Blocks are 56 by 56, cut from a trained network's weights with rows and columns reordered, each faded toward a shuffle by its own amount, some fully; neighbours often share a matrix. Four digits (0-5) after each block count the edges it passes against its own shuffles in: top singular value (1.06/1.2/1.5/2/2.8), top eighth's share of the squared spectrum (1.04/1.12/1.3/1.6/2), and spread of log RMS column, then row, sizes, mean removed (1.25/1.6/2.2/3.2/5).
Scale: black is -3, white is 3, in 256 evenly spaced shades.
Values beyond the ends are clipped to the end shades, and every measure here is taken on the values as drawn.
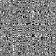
3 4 2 3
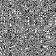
3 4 2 2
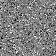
0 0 0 0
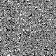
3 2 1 1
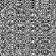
4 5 3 2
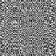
4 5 3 2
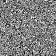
1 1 0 0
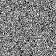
2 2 0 0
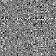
3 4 2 2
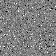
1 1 0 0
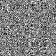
3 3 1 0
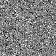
0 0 0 0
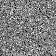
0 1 0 0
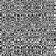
4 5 3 3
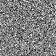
0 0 0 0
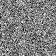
0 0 0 0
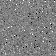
0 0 0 0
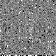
3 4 1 2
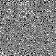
3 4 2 2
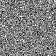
1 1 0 0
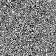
2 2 1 0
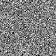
3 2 1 1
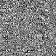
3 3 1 1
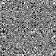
3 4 2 2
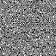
2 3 1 1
